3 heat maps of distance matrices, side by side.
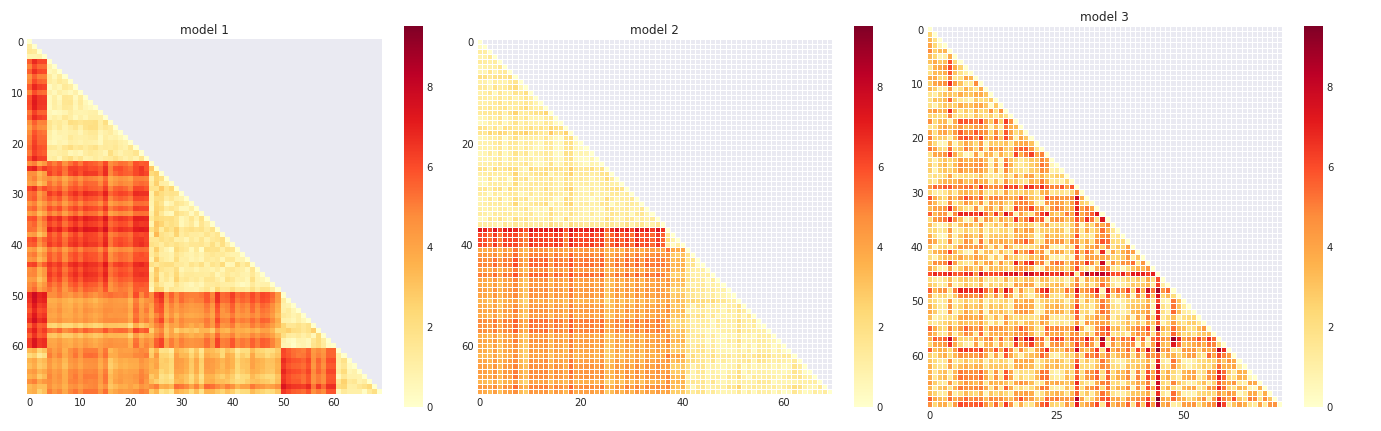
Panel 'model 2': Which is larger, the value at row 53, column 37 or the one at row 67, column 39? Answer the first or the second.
the first
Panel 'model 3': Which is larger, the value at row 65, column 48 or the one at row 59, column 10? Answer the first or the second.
the second
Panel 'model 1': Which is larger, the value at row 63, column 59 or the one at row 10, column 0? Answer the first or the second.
the first
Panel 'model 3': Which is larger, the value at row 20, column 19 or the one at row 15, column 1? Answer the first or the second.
the second
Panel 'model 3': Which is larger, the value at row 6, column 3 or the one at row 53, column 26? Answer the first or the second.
the first
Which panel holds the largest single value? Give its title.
model 3
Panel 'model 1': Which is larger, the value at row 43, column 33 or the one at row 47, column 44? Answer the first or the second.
the second
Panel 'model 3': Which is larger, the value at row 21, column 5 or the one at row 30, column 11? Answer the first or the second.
the second
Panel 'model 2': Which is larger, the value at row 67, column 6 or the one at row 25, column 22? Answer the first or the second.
the first
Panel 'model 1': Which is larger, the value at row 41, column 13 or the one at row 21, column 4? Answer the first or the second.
the first
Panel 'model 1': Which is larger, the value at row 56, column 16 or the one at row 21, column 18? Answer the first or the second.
the first
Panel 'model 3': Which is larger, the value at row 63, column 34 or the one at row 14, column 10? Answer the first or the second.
the second
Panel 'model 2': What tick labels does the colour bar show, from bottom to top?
0, 2, 4, 6, 8
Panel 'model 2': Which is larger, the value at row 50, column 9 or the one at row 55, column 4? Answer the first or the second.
the second
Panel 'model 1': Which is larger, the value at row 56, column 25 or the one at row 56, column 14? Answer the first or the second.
the first
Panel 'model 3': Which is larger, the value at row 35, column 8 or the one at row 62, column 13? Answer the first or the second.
the second
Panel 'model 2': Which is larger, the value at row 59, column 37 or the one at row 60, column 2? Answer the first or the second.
the first
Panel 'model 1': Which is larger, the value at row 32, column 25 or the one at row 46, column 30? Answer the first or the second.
the first
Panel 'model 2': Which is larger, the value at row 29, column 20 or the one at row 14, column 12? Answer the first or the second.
the second
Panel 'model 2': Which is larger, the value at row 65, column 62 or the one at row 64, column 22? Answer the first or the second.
the second
